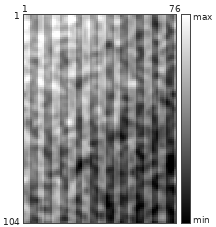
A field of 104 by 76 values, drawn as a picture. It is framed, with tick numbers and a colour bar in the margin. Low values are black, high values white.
The top left is the ninth with the highest average. The histogram is bell-shaped. Upright stripes repeat 10 times across the table. Values rise toward the top left.
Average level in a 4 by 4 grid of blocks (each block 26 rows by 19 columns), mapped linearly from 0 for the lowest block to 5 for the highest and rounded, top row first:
5432 | 4432 | 3210 | 3200
